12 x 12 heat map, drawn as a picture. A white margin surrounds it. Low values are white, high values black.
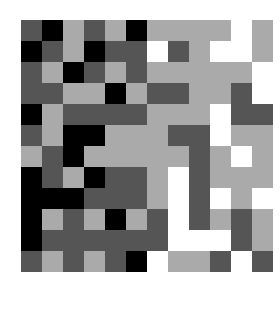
Seam: vertical, 50% of the way across, the left part higher. Ninth with the lowest average: top right. Average level on the scale: 50%.
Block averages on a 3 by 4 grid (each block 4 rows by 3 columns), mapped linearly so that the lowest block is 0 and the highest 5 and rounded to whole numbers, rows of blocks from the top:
4 4 2 0
4 3 2 1
5 4 1 1
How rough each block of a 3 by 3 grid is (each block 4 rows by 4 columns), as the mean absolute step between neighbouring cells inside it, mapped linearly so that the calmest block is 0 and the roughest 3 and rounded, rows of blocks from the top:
330
301
123
